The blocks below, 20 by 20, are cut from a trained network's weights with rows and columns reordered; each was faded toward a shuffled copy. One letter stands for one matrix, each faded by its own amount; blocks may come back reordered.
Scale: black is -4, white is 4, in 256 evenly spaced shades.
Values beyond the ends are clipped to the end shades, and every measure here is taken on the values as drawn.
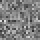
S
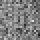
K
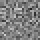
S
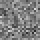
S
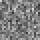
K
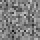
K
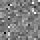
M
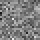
M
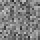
K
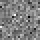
M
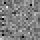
M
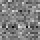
S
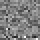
S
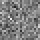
K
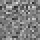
S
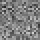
S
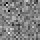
M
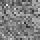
K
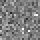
M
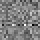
S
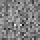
K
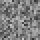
K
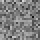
K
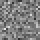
K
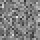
K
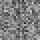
K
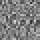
S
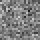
K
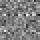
S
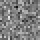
K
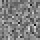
M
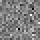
M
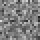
S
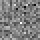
M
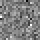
M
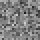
K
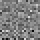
S
